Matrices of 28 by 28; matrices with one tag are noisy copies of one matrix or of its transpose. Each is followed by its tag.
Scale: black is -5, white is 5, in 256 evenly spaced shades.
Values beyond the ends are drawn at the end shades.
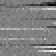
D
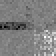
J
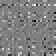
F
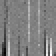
D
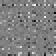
F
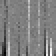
D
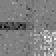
J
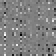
F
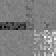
J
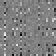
F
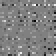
F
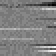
D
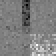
J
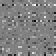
F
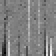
D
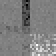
J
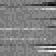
D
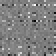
F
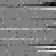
D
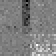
J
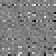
F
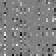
F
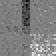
J
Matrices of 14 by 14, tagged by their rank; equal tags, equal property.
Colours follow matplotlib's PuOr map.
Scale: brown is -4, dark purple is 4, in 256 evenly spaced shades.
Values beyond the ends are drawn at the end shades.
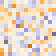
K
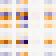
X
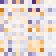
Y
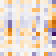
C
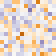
K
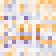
Y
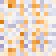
Y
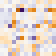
Y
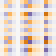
X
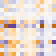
C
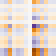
X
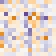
Y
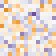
K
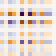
X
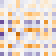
C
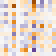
Y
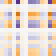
X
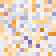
K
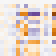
C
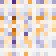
C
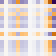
X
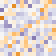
K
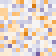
K
